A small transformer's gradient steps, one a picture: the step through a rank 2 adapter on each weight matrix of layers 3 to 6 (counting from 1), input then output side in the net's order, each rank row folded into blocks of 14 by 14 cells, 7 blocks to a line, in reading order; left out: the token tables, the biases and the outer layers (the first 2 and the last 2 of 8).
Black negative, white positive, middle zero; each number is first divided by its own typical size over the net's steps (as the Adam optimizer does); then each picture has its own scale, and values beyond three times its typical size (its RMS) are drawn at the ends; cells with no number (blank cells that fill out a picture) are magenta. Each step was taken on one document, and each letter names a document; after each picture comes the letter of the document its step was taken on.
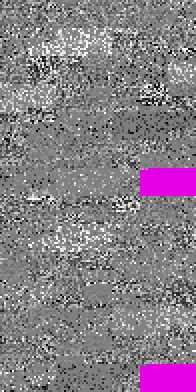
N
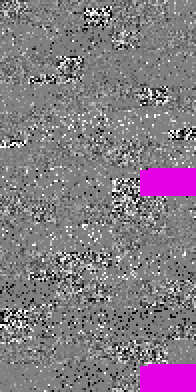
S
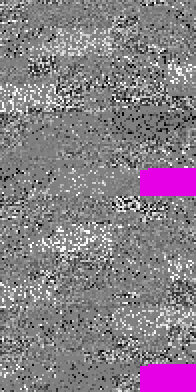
N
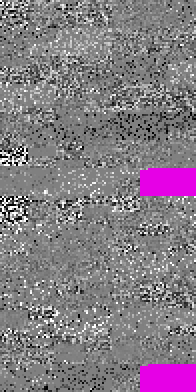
N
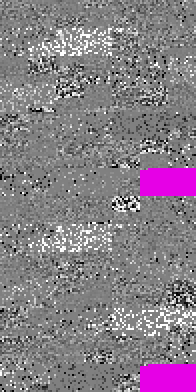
N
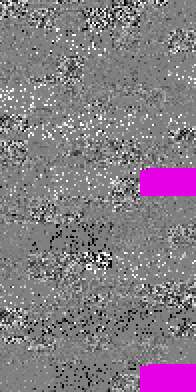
S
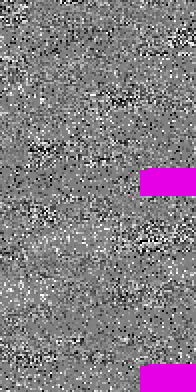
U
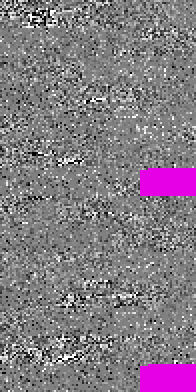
U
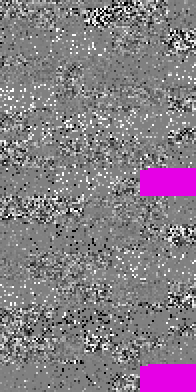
S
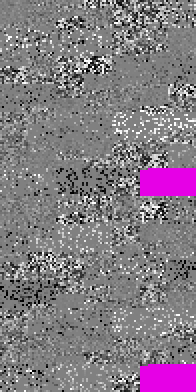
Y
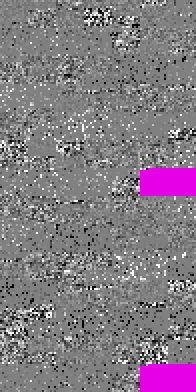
S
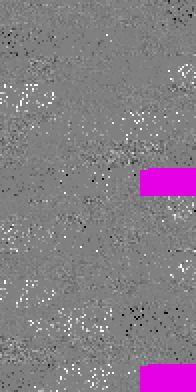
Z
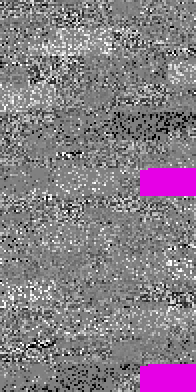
N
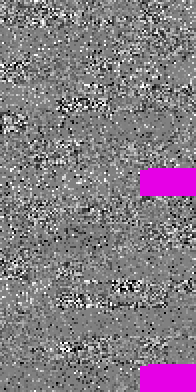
U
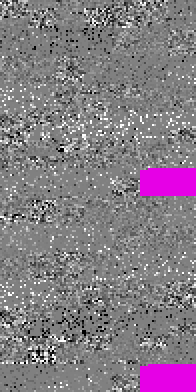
S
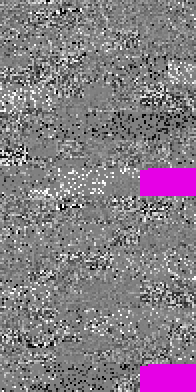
N
